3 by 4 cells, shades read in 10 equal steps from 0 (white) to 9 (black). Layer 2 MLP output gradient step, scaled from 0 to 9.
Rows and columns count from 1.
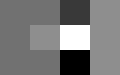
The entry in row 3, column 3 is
9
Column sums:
15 14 16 12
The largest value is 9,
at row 3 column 3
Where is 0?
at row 2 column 3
